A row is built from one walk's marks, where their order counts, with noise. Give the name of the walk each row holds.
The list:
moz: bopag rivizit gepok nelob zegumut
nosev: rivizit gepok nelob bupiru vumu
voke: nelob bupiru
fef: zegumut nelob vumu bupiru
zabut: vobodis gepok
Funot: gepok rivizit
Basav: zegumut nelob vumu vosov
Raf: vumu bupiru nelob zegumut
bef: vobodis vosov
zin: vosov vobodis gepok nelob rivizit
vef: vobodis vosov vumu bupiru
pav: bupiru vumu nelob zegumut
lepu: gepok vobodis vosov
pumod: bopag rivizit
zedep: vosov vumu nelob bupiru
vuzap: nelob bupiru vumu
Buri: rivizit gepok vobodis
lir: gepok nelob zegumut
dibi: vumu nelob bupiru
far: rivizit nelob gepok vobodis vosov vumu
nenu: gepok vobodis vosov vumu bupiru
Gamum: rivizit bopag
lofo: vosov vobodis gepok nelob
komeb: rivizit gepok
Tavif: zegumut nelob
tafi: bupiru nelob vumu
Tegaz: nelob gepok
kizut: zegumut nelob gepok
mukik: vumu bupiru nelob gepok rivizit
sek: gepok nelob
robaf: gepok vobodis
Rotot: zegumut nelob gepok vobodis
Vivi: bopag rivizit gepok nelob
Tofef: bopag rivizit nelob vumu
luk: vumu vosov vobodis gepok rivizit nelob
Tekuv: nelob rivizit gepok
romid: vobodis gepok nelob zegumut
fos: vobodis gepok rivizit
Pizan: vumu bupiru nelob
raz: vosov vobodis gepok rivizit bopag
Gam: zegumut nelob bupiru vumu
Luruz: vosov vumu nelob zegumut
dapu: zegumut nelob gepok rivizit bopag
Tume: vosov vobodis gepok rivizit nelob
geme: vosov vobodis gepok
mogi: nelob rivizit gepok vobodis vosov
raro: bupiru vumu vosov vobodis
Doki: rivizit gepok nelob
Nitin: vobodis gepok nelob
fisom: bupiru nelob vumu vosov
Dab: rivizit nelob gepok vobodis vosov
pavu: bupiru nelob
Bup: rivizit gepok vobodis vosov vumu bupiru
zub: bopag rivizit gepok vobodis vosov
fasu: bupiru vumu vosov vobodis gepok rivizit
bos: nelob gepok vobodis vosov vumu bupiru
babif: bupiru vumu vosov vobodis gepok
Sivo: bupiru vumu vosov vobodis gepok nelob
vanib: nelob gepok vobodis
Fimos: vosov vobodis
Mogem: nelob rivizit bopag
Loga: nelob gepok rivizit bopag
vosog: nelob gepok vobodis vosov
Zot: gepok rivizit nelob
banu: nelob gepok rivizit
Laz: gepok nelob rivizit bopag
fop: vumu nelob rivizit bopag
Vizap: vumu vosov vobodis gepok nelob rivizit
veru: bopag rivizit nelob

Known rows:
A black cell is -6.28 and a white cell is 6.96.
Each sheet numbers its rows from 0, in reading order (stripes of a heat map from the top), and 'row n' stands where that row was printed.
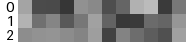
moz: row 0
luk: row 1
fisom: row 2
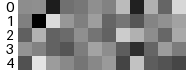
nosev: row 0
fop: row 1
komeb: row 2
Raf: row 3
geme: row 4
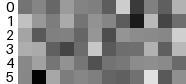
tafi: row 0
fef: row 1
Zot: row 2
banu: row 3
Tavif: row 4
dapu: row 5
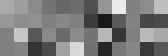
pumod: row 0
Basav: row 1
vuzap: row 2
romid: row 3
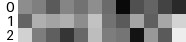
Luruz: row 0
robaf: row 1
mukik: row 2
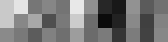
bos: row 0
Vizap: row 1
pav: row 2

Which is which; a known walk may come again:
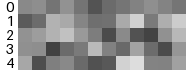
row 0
Tavif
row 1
Gamum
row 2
raro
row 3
Nitin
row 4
veru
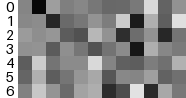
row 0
dapu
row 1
nosev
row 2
zin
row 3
Gam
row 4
vanib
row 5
Tegaz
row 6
bef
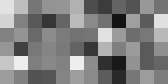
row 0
vef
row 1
mukik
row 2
pavu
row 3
Tofef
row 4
bos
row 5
Raf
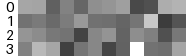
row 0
Pizan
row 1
kizut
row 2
Tume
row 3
zub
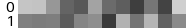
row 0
fasu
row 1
Tekuv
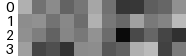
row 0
luk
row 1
sek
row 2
Luruz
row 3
moz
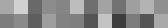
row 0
voke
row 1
tafi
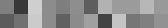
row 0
Mogem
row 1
raz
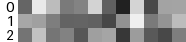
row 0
lepu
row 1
pumod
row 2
lofo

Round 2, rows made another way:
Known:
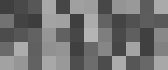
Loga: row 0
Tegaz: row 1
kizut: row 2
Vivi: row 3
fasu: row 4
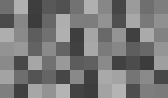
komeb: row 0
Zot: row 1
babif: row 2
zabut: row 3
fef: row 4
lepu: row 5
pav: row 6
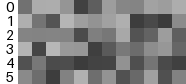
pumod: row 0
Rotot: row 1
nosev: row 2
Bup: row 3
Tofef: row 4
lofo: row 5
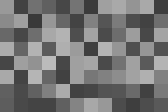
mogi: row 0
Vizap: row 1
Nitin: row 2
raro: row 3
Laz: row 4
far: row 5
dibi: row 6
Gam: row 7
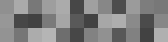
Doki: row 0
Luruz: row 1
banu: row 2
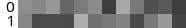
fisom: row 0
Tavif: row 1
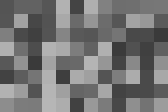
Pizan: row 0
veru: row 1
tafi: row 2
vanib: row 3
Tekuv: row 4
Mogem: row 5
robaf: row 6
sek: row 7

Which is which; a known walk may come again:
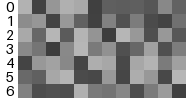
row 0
nenu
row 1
Vizap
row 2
raro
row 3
lofo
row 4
Gamum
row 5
fos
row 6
Tavif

